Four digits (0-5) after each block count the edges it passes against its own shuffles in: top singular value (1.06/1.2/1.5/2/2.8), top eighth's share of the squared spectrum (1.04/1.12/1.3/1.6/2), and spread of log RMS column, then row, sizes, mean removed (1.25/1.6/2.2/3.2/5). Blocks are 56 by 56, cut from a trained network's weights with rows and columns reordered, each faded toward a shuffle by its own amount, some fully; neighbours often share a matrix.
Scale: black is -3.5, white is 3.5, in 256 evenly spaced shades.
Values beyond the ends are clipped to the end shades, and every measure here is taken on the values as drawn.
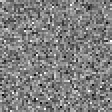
0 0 0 0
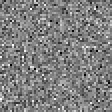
1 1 0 0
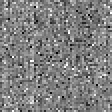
2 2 0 1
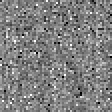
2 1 0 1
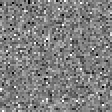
0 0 0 0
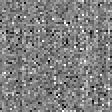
2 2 0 1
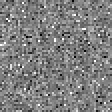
0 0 0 0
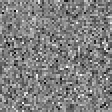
2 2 1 0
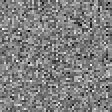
3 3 1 0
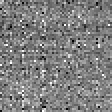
2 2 2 0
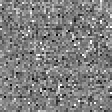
1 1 1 0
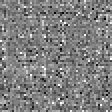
2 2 2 0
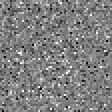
0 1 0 0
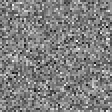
1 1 0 0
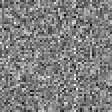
3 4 2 0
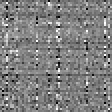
3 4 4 1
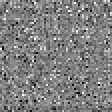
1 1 1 0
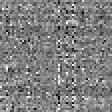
2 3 3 0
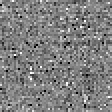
1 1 1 0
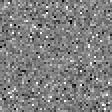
0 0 0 0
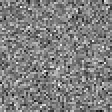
1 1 0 0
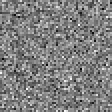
0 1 0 0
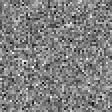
0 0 0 0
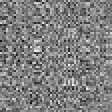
4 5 3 2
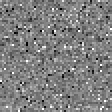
1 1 0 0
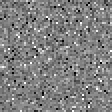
0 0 0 0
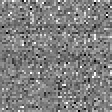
2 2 2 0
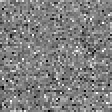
1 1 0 0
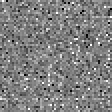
1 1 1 0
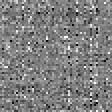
2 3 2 0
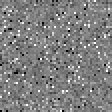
0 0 0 0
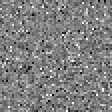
0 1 0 0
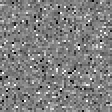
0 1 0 0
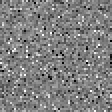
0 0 0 1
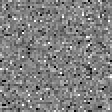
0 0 1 0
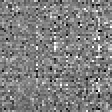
3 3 3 0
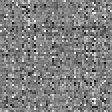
2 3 3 0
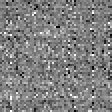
2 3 2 0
